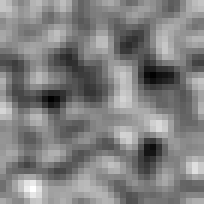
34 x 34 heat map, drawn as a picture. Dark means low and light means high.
On average the colour sits 50% of the way up the scale. No lone cell stands out from its neighbours. There is no overall slope. The field is mottled with small blotches. The halves do not mirror each other. No seam splits the table.
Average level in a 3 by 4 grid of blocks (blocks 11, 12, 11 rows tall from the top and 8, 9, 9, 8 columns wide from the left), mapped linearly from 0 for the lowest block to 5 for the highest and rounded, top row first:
5 3 2 5 / 3 0 5 2 / 5 4 2 4
